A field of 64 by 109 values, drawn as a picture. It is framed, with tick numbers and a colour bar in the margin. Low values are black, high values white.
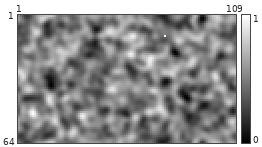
Grain: blotchy. Slope: none. Average level on the scale: 50%. Stripes: none. Lone odd cells: 1, higher than its neighbours.
